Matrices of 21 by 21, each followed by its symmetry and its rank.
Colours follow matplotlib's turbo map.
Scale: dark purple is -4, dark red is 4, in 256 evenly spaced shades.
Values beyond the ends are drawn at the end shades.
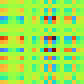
neither, rank one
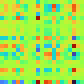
neither, rank two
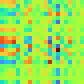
neither, rank two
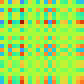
symmetric, rank one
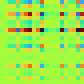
neither, rank one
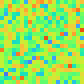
neither, full rank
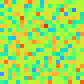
neither, full rank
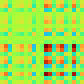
symmetric, rank one
